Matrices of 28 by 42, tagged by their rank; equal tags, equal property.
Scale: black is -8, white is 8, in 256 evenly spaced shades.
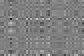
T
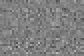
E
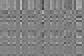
T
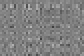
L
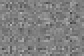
E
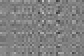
L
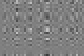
T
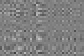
L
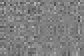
E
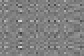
L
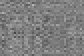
E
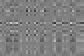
T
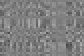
L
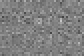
E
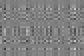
T
